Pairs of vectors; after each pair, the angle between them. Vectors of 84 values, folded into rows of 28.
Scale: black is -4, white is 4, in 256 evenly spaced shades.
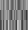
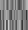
nearly parallel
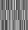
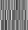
partly aligned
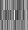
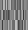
partly aligned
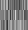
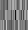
partly opposed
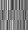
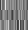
orthogonal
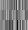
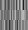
partly aligned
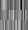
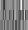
nearly opposite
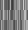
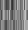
nearly parallel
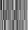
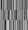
partly aligned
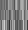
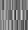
orthogonal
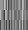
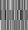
partly opposed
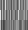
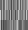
nearly parallel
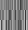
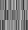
partly opposed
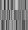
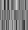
nearly parallel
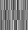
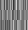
nearly parallel
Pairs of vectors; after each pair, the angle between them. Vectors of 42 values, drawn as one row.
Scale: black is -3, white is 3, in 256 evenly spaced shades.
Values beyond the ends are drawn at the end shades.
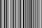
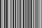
nearly parallel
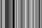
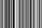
partly aligned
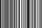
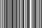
partly aligned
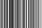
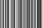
partly opposed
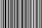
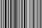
partly aligned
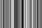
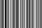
orthogonal
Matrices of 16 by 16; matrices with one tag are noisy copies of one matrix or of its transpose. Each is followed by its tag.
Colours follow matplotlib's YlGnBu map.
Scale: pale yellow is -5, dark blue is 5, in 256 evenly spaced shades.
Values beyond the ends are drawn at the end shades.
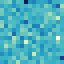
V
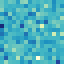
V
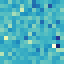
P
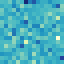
V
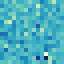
P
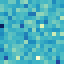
V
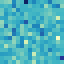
V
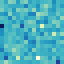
V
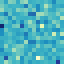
V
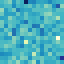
V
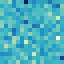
V
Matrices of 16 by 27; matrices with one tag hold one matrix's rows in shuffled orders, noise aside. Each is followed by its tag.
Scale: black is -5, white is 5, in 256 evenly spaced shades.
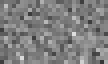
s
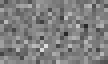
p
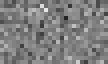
p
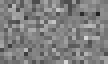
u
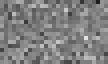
u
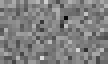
p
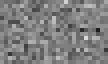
u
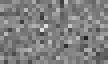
p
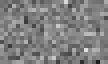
u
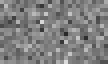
p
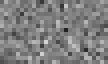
p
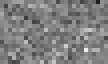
u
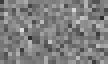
s
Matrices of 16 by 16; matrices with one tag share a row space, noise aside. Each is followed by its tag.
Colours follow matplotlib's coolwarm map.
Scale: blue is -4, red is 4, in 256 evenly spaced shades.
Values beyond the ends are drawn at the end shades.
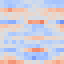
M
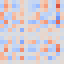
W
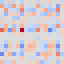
W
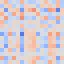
W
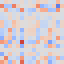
W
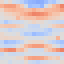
M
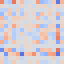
W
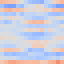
M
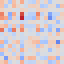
W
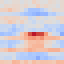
M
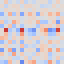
W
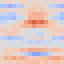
M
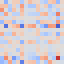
W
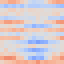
M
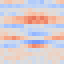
M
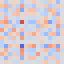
W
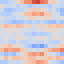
M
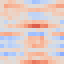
M
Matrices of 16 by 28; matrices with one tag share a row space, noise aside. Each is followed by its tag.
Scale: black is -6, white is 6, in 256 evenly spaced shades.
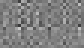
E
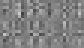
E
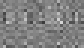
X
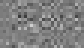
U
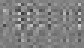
E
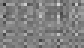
X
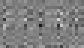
X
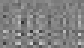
E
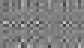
E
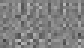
E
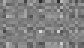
X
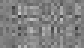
U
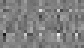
X
